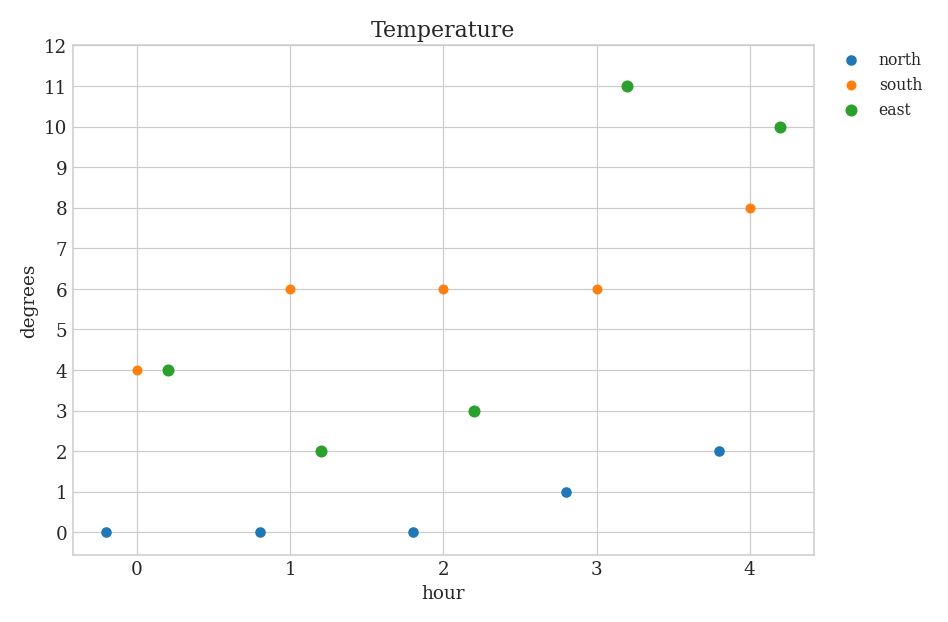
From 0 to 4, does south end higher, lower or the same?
higher
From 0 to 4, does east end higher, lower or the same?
higher
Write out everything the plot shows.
Title: Temperature
x-axis: hour, ticks 0 1 2 3 4
y-axis: degrees, ticks 0 1 2 3 4 5 6 7 8 9 10 11 12
Legend: north, south, east
Values:
north: 0 0 0 1 2
south: 4 6 6 6 8
east: 4 2 3 11 10
